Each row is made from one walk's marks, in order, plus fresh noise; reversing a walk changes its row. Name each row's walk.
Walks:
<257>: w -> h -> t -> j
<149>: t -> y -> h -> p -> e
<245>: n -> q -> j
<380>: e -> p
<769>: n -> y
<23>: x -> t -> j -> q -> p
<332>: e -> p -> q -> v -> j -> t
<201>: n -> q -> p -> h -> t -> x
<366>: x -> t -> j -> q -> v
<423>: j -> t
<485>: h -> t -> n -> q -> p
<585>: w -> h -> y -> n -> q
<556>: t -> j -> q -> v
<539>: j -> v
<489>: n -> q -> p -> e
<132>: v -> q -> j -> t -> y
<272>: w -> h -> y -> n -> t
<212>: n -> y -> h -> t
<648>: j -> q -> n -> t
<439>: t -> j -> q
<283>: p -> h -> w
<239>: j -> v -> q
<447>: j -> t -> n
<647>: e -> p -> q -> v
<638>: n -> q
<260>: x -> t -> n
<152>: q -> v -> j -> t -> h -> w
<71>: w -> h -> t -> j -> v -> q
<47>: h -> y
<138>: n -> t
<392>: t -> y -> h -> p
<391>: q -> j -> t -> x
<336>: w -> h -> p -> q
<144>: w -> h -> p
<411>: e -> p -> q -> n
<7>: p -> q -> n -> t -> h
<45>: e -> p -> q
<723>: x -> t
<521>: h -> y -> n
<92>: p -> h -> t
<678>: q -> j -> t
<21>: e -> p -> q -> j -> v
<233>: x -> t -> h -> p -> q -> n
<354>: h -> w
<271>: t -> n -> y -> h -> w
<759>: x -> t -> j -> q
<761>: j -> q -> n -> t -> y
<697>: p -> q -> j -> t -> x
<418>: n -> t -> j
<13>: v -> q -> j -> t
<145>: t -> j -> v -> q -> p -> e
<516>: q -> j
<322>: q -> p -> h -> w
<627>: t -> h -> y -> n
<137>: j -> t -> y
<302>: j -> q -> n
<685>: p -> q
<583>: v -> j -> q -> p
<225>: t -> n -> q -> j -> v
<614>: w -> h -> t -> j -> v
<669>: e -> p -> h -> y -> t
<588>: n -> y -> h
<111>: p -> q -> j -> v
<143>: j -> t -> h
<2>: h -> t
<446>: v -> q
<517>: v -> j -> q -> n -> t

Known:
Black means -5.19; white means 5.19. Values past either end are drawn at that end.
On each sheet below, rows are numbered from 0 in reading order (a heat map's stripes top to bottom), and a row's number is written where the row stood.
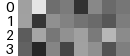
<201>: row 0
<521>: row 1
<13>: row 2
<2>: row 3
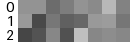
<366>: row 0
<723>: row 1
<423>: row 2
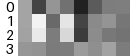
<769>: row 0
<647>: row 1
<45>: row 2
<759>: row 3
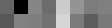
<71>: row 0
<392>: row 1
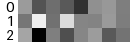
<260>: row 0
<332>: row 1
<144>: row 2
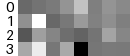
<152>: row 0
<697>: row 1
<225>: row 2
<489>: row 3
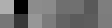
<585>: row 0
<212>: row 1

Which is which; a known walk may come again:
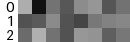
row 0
<144>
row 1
<418>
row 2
<92>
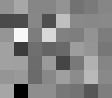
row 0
<516>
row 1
<423>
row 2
<21>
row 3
<723>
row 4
<446>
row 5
<366>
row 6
<585>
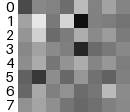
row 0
<556>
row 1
<411>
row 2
<23>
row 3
<245>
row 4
<391>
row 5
<627>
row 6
<517>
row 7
<302>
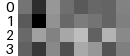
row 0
<212>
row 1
<271>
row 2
<132>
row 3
<2>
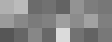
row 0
<233>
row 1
<759>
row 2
<392>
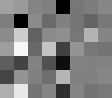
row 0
<638>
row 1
<272>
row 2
<583>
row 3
<45>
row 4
<138>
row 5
<439>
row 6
<201>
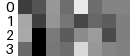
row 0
<137>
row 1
<588>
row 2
<354>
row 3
<71>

